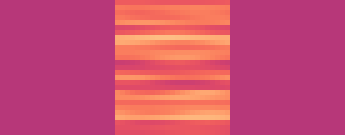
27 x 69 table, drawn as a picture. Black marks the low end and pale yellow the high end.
The table splits into one row of 3 panels. Panel 1,1: middling, flat. Panel 1,2: high, streaked across. Panel 1,3: middling, flat.
